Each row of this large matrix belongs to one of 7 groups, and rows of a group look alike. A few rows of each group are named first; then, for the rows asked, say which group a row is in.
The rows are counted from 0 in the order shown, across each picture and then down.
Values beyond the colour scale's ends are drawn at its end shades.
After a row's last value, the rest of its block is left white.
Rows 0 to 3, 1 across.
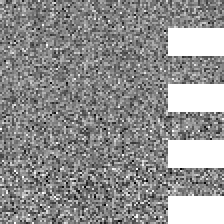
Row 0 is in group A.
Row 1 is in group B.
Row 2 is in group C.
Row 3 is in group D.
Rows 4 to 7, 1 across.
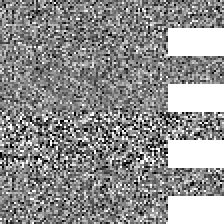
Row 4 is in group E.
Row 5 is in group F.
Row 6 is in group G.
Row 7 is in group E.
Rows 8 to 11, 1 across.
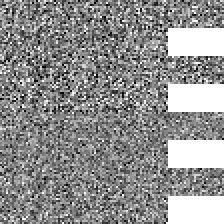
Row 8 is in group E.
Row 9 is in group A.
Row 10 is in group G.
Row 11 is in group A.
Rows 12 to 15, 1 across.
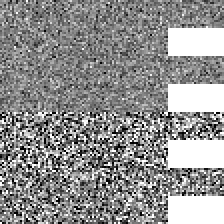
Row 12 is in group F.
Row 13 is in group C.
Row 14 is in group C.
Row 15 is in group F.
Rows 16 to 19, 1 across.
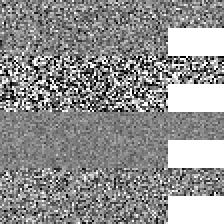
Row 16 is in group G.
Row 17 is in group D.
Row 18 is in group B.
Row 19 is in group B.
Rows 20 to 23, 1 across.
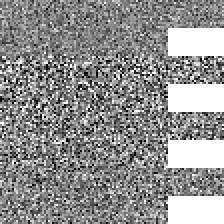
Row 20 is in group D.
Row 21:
G
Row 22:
B
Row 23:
E
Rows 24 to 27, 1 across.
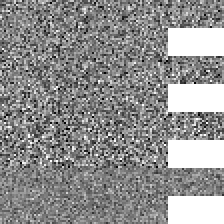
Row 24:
C
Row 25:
C
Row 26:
A
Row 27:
E
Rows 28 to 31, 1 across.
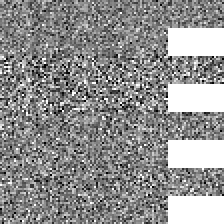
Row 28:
A
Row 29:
A
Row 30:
F
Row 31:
G
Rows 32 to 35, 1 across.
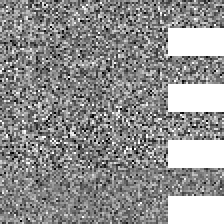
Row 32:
B
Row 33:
F
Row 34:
D
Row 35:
F
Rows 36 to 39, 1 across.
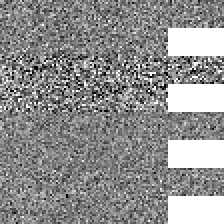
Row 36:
A
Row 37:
E
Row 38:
F
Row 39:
B
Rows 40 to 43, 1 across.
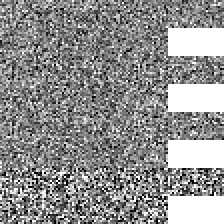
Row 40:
G
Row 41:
E
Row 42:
E
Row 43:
B
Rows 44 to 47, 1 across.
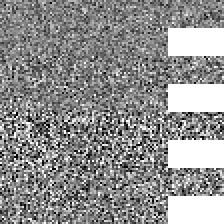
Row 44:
C
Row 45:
E
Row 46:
F
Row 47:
C
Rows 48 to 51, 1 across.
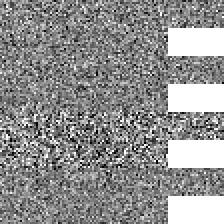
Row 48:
B
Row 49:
G
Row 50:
D
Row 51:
F
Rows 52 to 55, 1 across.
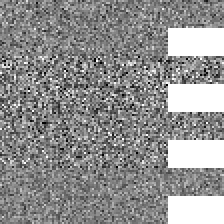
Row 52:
F
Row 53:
C
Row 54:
A
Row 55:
C
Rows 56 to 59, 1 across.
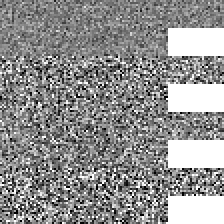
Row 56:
E
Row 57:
G
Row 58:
D
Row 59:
F
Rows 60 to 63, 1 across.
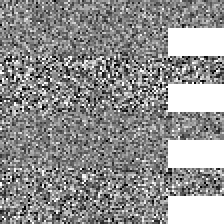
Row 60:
F
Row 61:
F
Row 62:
C
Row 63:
C
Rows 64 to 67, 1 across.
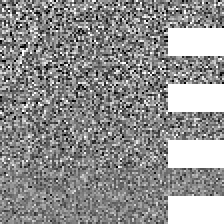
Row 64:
G
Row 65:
G
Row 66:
A
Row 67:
B
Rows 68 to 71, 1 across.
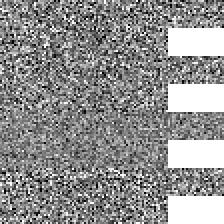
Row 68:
D
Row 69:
F
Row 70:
B
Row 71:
G
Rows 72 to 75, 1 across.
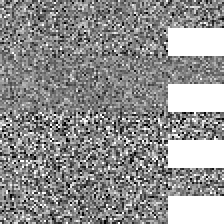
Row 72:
A
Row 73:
D
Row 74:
B
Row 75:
D
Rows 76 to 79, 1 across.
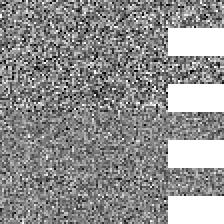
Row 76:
C
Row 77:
E
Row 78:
A
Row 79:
G
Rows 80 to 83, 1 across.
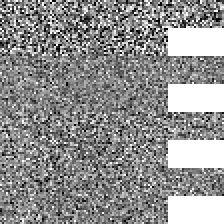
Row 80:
C
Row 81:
B
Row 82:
D
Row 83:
G
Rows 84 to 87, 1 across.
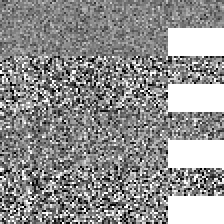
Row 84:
C
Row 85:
D
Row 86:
A
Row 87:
A
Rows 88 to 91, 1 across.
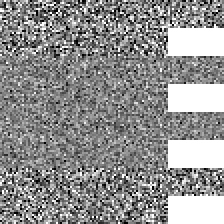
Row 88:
B
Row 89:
B
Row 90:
B
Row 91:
F
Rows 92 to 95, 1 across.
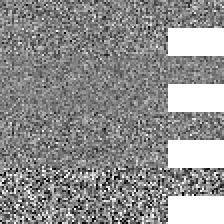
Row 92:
E
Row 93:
B
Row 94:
E
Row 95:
F
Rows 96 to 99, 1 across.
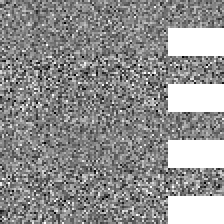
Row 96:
A
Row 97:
G
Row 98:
F
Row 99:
C
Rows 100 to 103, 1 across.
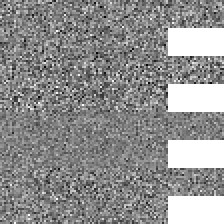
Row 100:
C
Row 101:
E
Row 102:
E
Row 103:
D
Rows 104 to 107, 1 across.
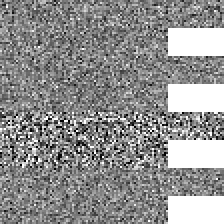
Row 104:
E
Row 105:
D
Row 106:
G
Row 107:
B
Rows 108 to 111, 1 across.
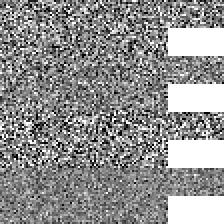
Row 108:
B
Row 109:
G
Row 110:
F
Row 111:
A
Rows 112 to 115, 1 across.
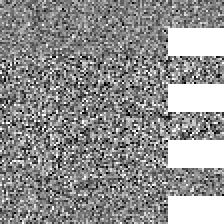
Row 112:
A
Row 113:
C
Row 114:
C
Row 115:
G
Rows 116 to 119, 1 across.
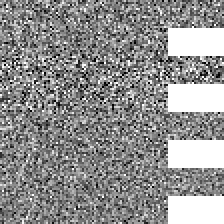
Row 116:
B
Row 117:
C
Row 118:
G
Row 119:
G
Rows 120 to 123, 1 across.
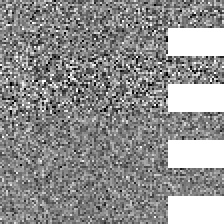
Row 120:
E
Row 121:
D
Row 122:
F
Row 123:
D
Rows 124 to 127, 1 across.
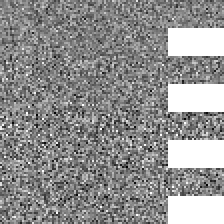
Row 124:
D
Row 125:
F
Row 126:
F
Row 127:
C
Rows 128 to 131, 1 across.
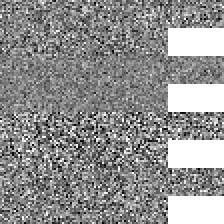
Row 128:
C
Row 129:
C
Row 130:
D
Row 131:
A
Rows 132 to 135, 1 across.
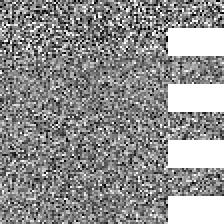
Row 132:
E
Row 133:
C
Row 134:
B
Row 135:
E
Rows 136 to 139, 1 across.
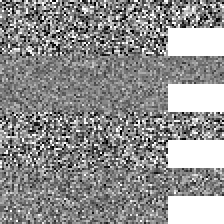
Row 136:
C
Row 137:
F
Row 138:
E
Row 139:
E
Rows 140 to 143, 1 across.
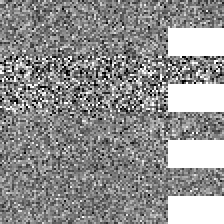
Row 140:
A
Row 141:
F
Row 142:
C
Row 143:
E
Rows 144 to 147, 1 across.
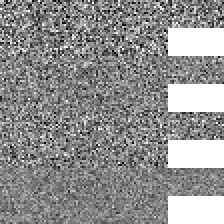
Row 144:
A
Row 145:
G
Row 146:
B
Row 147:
D
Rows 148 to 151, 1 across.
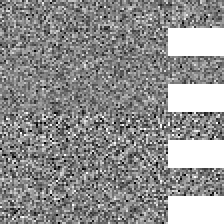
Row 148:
C
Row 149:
B
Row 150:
B
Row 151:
B
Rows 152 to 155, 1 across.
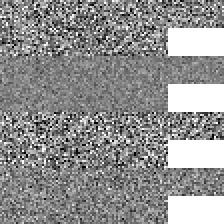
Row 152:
D
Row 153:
F
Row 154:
B
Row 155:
B
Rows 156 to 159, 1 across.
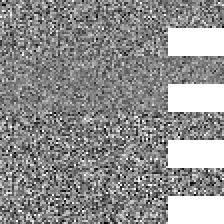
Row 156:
G
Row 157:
F
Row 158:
E
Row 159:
E
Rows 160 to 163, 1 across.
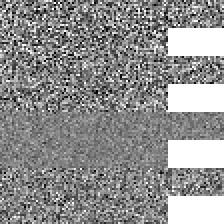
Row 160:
E
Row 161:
E
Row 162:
F
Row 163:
C
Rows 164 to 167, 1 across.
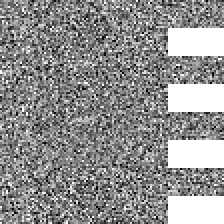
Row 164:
D
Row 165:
G
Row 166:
F
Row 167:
D
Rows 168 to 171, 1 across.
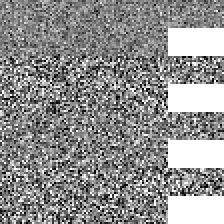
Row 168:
B
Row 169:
B
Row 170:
A
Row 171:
C
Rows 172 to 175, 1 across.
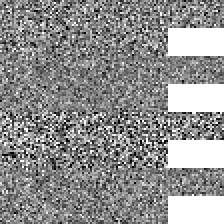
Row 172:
B
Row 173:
F
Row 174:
B
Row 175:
F
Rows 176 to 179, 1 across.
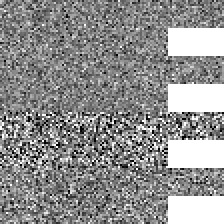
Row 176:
A
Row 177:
C
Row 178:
F
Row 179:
D
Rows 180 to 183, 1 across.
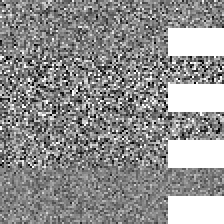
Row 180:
G
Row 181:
A
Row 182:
C
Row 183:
A
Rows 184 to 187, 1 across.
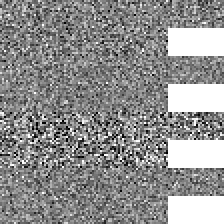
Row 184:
A
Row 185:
G
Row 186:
A
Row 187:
D
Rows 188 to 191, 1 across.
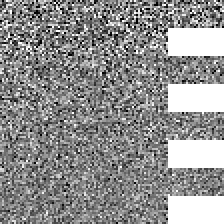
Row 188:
E
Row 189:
F
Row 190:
G
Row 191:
A
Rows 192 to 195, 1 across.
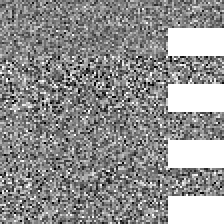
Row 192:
E
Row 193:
D
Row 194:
B
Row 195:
F
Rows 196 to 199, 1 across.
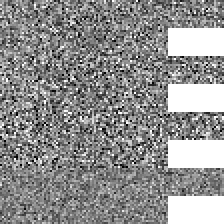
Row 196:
D
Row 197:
D
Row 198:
F
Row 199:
C
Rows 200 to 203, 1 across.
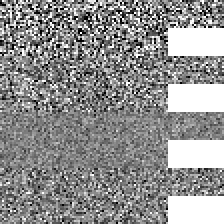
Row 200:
G
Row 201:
D
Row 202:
C
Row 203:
A
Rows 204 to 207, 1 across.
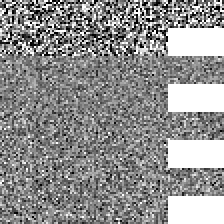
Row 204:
E
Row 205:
G
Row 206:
A
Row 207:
F
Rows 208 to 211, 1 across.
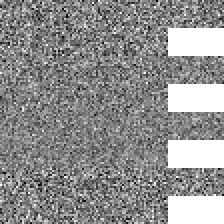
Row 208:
A
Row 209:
G
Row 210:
E
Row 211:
G
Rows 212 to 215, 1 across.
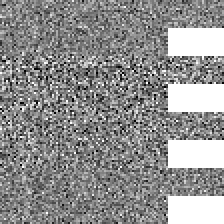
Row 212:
G
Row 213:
G
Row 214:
G
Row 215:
A
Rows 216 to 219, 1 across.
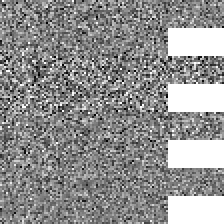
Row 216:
G
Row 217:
A
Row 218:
C
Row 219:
G
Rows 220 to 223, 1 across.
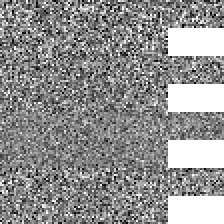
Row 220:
F
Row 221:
E
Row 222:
C
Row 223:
F
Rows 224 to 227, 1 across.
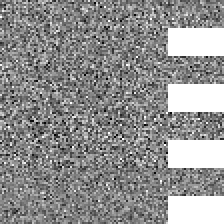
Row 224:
C
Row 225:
D
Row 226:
A
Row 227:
B
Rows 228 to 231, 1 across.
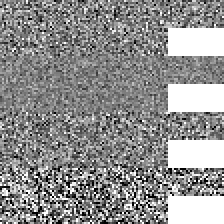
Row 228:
B
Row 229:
G
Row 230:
F
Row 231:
D
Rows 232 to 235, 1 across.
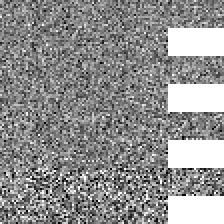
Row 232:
A
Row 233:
C
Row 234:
F
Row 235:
B
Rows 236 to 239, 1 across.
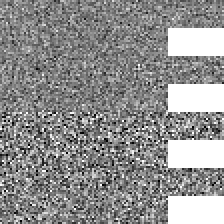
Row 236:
D
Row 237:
E
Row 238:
C
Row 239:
F
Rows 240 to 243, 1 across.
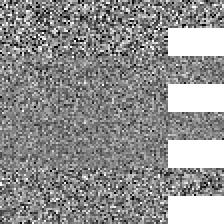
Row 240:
F
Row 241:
G
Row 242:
G
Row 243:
C
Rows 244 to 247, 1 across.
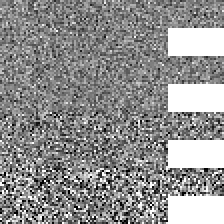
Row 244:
D
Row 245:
F
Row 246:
E
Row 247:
F
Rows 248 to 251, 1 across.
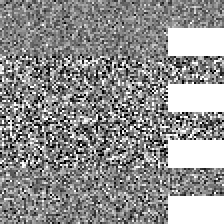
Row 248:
A
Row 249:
F
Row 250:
G
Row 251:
B
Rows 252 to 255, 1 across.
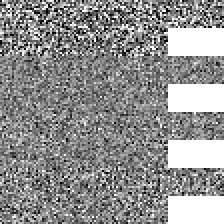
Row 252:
G
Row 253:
E
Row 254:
B
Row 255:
F
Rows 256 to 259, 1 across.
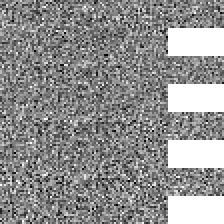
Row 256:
E
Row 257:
G
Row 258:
G
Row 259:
G
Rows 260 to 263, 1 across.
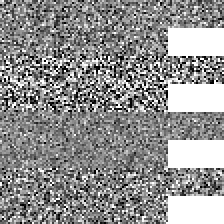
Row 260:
A
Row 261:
B
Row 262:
B
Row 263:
C
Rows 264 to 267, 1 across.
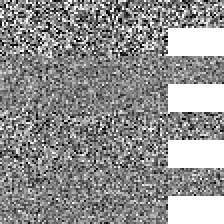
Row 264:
F
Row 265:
G
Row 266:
F
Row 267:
E
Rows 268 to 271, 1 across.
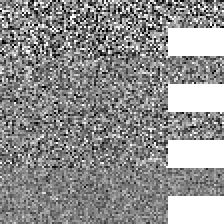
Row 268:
D
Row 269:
F
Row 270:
E
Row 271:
D
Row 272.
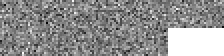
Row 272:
G
